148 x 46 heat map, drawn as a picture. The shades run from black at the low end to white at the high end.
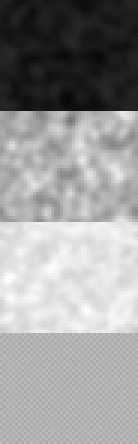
The table splits into 4 rows of 1 panel. Panel 1,1: very low, blotchy, faint in contrast. Panel 2,1: high, blotchy. Panel 3,1: very high, blotchy, faint in contrast. Panel 4,1: high, checkered, faint in contrast.
